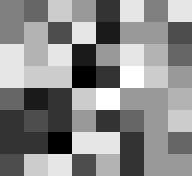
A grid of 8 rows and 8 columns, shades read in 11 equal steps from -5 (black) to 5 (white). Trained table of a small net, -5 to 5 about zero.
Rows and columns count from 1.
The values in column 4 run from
-5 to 4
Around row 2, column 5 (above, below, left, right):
-3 1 4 1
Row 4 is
4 3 3 -5 -3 5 3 1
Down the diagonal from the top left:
0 2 4 -5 5 -1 1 1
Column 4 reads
1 4 -4 -5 3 1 4 -2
